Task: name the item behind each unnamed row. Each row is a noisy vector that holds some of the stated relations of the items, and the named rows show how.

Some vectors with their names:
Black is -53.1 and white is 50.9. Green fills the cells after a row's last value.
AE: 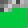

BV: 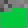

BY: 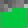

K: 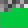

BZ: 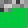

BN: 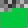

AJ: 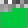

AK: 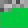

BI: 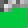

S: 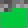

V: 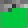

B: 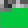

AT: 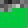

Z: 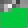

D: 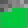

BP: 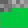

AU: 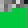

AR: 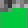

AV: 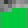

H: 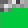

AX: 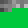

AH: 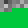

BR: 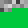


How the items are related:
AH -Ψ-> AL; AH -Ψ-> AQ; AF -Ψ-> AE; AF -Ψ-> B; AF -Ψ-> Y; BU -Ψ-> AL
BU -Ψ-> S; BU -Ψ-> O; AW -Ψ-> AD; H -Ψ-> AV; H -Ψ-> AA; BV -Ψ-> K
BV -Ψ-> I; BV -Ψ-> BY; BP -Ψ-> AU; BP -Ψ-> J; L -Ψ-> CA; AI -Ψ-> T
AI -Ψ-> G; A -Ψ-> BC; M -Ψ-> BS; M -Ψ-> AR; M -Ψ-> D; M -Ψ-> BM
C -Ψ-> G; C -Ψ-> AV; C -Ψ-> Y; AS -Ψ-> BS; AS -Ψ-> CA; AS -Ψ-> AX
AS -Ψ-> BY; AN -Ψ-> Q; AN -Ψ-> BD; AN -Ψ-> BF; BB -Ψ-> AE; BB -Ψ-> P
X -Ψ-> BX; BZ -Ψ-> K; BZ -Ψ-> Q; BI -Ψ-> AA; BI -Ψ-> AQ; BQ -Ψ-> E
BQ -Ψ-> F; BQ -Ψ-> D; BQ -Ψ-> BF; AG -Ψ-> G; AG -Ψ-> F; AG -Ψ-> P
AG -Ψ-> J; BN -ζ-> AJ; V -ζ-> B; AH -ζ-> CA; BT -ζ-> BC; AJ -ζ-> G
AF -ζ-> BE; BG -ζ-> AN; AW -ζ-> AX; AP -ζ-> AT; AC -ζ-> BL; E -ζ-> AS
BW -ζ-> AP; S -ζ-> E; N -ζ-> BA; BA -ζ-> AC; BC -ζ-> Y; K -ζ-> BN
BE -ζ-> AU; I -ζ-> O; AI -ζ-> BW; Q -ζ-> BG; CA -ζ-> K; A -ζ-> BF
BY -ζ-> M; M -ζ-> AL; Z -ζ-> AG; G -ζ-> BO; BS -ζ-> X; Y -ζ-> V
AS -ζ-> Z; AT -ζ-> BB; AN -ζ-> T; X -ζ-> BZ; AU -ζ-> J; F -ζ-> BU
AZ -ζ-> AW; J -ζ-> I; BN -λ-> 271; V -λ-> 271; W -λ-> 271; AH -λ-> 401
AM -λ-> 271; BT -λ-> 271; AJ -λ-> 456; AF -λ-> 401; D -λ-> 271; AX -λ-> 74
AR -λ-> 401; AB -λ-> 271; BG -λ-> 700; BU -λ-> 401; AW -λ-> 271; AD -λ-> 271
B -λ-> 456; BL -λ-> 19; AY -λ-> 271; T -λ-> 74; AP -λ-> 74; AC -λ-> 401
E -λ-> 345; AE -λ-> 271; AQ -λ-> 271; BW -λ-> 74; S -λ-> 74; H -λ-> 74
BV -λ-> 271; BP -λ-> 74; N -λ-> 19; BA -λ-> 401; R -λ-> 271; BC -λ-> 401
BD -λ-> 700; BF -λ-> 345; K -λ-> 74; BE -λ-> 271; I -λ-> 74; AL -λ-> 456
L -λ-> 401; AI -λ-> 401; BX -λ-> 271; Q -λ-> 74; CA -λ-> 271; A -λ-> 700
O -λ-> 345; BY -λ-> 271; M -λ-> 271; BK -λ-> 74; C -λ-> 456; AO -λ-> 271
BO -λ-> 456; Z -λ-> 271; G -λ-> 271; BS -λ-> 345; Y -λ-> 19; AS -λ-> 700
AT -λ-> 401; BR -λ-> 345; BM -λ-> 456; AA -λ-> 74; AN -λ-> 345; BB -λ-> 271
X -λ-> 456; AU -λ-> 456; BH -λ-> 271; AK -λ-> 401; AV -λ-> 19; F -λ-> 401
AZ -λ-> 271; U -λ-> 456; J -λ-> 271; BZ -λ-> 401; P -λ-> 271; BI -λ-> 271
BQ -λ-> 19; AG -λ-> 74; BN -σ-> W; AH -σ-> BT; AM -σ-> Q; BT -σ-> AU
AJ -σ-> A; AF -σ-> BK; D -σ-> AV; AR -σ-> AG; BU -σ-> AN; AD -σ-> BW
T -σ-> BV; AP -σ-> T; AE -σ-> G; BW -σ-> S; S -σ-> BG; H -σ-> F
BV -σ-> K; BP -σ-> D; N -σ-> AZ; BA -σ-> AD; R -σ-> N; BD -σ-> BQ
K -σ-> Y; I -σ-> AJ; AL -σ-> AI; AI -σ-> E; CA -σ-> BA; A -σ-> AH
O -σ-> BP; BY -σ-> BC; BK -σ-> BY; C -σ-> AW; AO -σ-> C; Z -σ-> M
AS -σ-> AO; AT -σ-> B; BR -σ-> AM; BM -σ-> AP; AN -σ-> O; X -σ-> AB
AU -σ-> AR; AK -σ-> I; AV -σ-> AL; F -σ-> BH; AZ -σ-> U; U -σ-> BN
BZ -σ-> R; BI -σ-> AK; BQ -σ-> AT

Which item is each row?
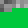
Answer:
BL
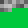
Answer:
I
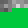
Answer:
AA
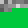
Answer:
BO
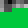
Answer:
E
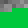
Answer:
AZ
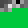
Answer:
AP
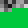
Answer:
G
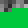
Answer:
Q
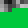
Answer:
Y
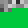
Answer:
BD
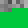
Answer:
A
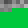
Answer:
F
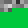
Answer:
AN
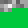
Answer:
AF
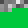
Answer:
J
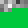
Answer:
X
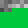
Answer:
BF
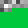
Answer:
BU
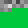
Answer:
BA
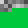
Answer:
AL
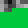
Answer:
BC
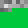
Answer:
O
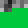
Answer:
BG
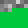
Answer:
BE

